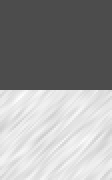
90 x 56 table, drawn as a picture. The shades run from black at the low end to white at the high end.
It is made of 2 by 1 panels. Panel 1,1: low, flat. Panel 2,1: very high, slanting up to the right, faint in contrast.
